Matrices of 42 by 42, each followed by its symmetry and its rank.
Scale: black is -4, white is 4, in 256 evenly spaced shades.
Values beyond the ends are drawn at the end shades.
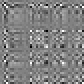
symmetric, rank three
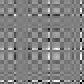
symmetric, rank one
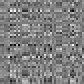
neither, rank three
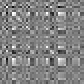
symmetric, rank three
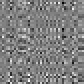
neither, rank three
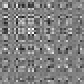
symmetric, rank three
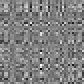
neither, rank three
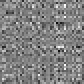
neither, rank five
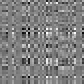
neither, rank two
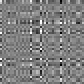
neither, rank two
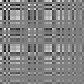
symmetric, rank one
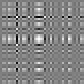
symmetric, rank one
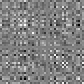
symmetric, rank three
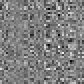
neither, rank five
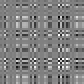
symmetric, rank one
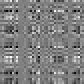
neither, rank two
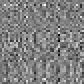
neither, rank five
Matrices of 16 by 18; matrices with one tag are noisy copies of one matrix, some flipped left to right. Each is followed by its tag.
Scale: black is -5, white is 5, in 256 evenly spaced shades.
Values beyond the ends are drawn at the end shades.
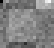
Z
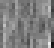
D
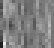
D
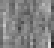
D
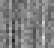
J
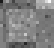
Z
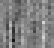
J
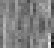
D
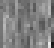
D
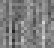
J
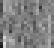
D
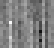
J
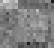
Z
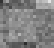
Z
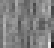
D
